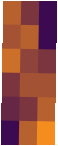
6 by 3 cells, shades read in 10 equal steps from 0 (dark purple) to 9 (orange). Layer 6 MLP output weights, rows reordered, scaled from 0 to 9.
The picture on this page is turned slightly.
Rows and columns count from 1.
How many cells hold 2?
1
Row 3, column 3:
3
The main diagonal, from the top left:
6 6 3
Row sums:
9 11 14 13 11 15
